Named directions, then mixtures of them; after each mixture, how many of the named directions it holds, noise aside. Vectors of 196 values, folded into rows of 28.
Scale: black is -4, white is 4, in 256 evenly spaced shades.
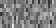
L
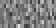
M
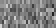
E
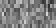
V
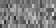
one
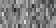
two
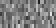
two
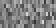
two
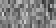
one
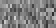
one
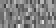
one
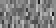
three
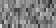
three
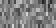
two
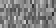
three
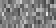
two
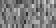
three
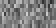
one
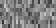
two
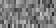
three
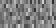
one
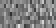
one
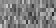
one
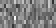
three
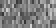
two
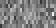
two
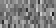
three
